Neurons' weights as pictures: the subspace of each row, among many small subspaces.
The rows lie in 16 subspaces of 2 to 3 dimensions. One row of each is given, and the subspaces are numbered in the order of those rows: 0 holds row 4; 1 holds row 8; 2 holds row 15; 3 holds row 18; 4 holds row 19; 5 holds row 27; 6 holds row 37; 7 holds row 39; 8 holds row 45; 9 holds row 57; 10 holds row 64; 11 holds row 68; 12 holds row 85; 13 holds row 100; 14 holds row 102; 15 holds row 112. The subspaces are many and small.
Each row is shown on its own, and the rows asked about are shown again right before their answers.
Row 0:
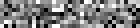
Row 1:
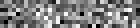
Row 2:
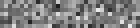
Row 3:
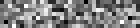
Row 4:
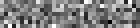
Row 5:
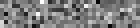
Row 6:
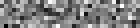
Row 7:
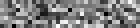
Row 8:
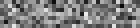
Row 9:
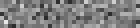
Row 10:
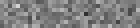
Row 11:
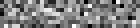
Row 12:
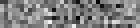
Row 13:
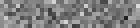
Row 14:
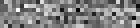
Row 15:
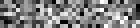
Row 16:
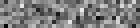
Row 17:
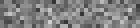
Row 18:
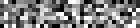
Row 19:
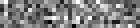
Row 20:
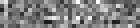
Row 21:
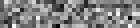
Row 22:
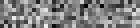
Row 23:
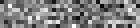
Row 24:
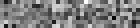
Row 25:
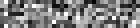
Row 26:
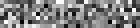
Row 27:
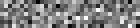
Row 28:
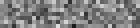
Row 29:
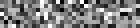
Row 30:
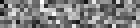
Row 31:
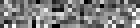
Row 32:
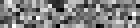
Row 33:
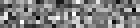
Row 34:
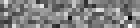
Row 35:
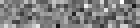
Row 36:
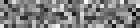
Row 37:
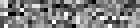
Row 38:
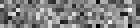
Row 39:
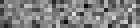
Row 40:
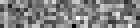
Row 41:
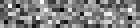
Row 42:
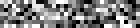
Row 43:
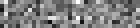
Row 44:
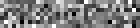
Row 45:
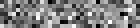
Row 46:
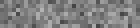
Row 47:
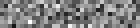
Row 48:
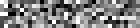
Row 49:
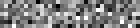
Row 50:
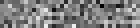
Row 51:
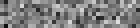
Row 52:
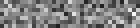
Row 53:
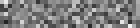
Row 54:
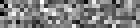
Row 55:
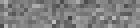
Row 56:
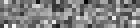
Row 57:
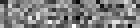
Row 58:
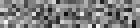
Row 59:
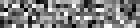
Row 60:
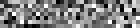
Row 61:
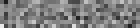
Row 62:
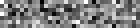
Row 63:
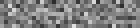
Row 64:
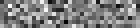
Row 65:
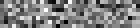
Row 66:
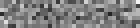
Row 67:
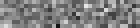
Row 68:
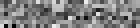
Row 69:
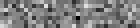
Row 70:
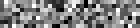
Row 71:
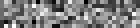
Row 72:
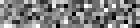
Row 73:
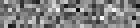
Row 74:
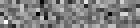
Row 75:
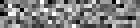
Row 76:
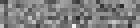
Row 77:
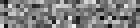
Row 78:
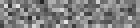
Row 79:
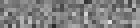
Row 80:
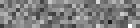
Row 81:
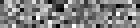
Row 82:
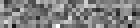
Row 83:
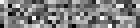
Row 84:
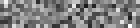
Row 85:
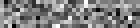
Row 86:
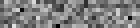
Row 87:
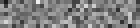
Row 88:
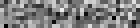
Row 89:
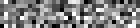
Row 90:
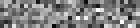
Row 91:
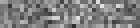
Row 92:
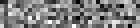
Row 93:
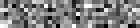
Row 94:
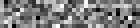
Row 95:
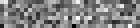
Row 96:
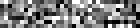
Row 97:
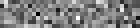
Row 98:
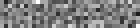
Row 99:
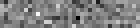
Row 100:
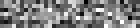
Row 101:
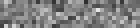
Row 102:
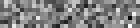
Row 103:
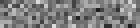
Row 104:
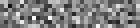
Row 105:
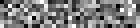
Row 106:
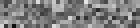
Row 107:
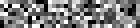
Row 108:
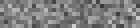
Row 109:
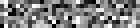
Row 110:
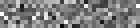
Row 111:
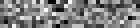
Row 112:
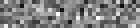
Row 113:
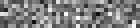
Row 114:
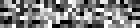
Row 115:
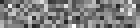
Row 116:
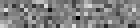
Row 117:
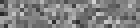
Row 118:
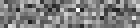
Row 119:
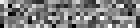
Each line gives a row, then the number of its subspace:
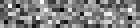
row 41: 13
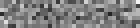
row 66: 2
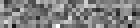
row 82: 12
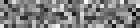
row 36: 3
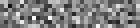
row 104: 14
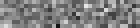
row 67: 7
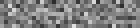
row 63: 1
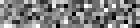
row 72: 7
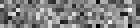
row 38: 8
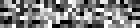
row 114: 13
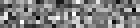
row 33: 0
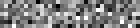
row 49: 5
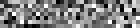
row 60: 0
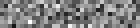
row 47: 5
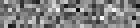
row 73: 5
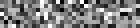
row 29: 2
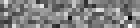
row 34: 12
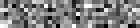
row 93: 7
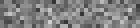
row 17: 2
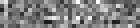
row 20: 4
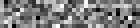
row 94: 12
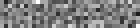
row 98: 5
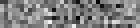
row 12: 4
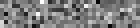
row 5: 2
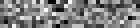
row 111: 10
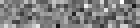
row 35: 7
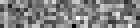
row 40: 3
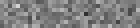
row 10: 13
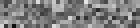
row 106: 11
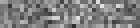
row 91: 4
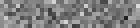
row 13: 2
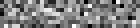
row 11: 6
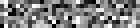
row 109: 1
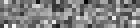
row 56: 1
